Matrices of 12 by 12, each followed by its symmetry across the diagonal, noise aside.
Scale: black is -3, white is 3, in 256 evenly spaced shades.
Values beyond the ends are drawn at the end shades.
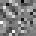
antisymmetric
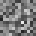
symmetric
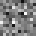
antisymmetric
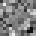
symmetric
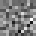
antisymmetric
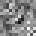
symmetric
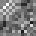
symmetric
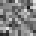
antisymmetric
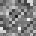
symmetric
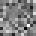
antisymmetric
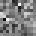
antisymmetric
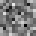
symmetric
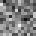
antisymmetric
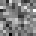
antisymmetric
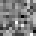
antisymmetric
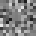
antisymmetric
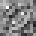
symmetric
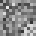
symmetric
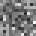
symmetric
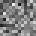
symmetric
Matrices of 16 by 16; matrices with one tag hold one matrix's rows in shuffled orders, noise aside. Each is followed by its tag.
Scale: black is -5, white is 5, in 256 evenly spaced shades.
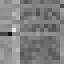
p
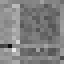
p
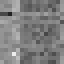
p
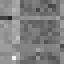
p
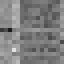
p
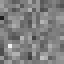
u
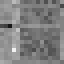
p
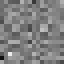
u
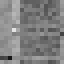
p
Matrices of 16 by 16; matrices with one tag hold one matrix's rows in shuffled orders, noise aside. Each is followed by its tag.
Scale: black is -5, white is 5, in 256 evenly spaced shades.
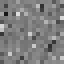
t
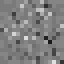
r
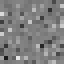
t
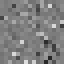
r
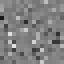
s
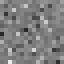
s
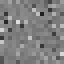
t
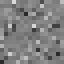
s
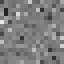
t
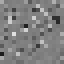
s
